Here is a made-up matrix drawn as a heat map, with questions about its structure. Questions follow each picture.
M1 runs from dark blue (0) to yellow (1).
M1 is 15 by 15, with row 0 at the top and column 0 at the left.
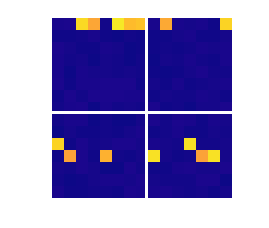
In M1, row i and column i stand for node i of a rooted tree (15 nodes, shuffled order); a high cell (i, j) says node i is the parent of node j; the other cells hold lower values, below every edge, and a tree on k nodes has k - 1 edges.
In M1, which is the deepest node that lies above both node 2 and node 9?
0
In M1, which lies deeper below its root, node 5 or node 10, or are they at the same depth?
node 5
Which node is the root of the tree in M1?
10
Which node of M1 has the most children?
0
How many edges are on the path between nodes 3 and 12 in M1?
4
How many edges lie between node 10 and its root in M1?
0
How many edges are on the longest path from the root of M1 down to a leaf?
2
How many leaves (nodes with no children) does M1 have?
12
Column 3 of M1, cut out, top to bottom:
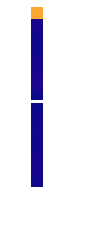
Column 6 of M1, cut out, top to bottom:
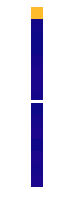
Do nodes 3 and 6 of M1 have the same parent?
yes
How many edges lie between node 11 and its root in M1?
1
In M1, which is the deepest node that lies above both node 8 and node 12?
11
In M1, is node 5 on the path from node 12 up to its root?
no
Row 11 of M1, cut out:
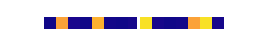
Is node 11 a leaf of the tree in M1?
no
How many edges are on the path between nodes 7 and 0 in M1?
1
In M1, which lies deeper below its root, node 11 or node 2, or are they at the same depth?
node 2
